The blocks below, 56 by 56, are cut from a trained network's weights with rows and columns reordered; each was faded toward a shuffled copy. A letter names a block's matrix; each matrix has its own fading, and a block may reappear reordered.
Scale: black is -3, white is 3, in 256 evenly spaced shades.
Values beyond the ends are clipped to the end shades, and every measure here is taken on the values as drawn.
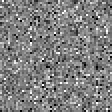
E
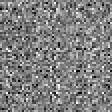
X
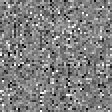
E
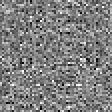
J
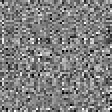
X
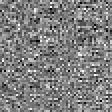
J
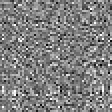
J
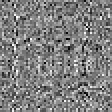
J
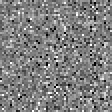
E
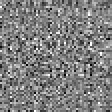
J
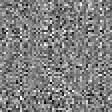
X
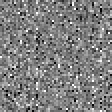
E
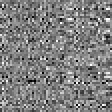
X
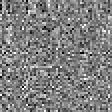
J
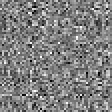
J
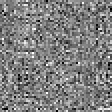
J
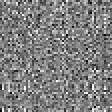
J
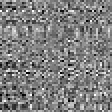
X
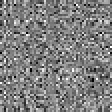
X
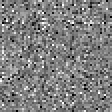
E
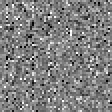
E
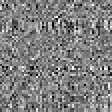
X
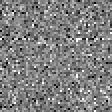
E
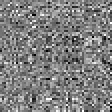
X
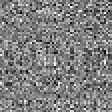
X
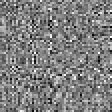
X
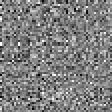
X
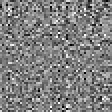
X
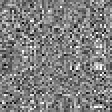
J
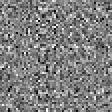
J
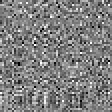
X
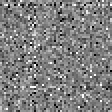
E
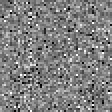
E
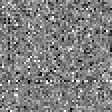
E
